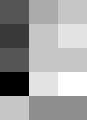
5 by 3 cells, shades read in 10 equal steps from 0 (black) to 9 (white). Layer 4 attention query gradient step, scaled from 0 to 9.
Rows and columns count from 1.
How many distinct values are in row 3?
2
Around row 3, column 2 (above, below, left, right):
7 8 3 7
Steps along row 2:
up up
